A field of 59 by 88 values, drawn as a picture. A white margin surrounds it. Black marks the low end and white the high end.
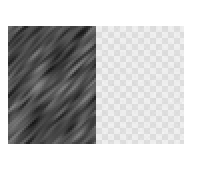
It is made of 1 by 2 panels. Panel 1,1: low, slanting up to the right. Panel 1,2: very high, checkered, faint in contrast.
